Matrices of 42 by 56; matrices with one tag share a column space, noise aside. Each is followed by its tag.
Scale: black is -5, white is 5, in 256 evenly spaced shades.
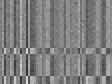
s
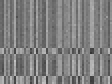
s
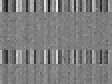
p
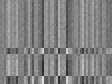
s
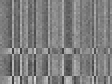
s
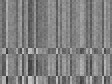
s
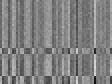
s
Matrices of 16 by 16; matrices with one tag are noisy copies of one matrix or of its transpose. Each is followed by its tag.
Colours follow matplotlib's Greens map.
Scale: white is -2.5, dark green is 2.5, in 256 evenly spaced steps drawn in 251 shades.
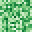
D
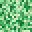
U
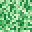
U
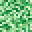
U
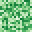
D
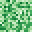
D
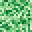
U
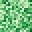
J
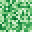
D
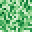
U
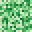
D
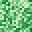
J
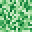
U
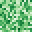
U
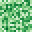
D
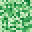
D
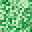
J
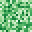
D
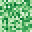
D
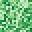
J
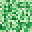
D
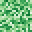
U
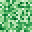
D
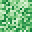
J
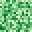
D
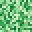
U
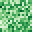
J
